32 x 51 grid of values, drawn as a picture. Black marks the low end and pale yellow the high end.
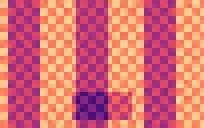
Stripes: upright, repeating 3 times. Odd patch: lower, in the bottom middle. Ninth with the lowest average: bottom middle.
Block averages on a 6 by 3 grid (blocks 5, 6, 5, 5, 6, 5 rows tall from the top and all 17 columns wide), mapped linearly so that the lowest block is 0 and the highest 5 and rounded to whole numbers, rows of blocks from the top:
5 5 5 / 5 5 5 / 5 5 5 / 5 5 5 / 5 0 5 / 5 0 5
